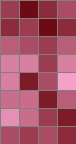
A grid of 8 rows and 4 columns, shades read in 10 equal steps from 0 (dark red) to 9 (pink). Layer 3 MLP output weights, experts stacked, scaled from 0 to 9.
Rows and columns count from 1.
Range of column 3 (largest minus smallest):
4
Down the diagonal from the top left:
3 3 3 7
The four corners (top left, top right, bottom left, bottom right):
3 4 4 2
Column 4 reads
4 2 5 7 9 5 1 2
